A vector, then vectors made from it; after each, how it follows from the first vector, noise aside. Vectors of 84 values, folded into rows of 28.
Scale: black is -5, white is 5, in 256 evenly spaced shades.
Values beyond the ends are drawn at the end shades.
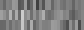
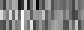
scaled up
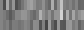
reversed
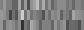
sign-scrambled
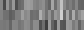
reversed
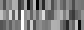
scaled up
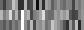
scaled up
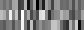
scaled up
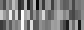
scaled up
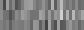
reversed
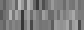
sign-scrambled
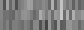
reversed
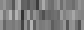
sign-scrambled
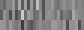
sign-scrambled
